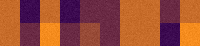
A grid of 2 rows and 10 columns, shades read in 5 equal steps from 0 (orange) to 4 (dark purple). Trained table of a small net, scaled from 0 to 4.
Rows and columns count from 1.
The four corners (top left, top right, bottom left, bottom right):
1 1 1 0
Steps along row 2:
up down up down up down same up down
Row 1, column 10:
1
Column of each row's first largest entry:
2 9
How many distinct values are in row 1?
3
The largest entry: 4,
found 3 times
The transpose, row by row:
1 1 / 4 3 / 1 0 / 4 3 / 3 2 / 3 3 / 1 1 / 1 1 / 3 4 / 1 0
